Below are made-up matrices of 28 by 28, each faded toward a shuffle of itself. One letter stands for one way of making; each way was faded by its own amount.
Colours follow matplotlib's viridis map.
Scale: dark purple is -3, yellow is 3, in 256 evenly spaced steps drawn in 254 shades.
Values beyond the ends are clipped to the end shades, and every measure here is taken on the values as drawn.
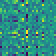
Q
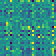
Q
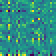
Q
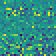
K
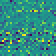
K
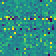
K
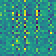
Q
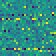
K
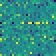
K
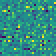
K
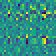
Q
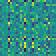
Q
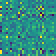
Q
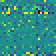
K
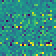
K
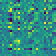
Q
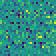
K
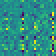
Q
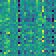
Q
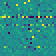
K
